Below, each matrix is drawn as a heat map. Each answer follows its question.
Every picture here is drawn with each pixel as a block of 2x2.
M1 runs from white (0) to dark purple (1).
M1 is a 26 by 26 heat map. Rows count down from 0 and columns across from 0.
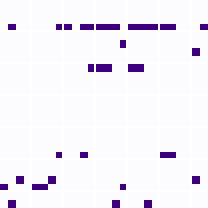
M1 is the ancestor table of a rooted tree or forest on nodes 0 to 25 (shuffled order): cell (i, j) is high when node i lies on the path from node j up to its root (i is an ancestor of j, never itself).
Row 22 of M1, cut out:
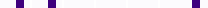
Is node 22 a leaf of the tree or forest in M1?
no
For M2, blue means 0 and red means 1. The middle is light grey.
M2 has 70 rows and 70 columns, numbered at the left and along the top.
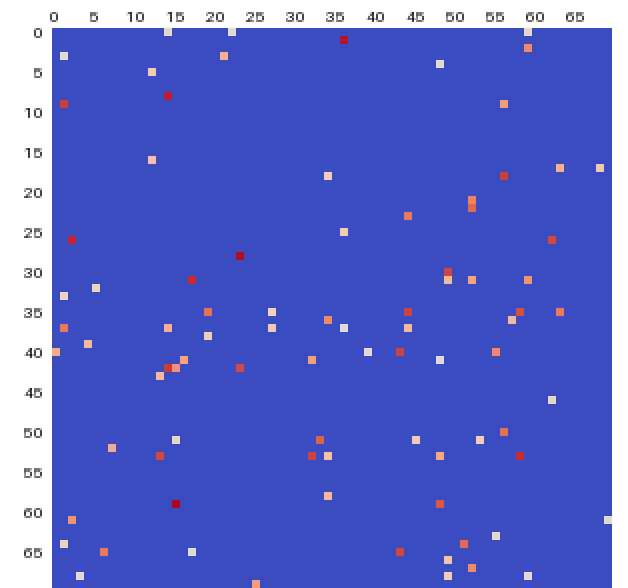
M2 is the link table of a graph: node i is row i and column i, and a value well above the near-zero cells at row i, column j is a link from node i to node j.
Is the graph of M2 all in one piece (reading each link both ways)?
no
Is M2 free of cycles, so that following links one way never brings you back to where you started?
yes
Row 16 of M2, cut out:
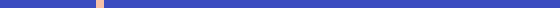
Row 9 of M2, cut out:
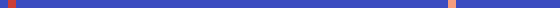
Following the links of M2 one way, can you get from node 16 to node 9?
no
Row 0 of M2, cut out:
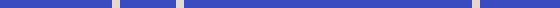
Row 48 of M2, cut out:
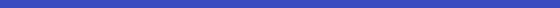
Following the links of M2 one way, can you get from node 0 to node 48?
yes
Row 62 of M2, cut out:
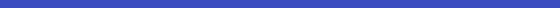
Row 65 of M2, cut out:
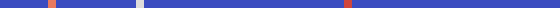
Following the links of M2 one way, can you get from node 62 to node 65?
no
